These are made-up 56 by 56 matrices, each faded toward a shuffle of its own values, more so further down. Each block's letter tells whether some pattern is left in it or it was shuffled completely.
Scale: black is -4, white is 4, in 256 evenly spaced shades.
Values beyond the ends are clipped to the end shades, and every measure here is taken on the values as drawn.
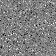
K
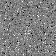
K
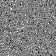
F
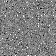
F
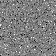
F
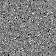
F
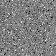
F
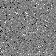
F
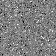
K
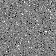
K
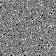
K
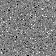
K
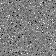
K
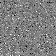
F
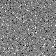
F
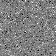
K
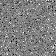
K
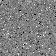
K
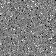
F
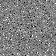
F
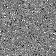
K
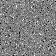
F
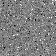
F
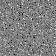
F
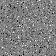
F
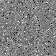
K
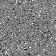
K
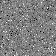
K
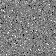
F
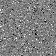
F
